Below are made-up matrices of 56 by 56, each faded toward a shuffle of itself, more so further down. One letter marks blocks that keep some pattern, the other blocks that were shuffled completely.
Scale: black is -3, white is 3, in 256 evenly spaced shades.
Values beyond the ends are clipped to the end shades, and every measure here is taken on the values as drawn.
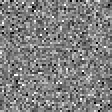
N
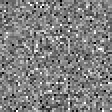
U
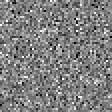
U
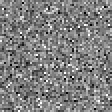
N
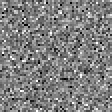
N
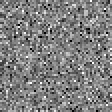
U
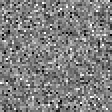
N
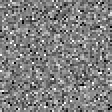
N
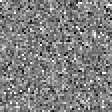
N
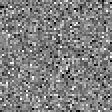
U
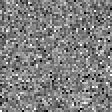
N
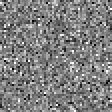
U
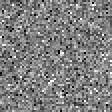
N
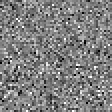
U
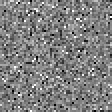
N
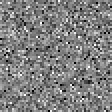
N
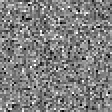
N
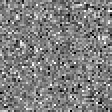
U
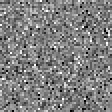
N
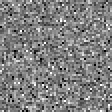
U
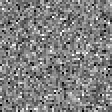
U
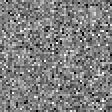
N
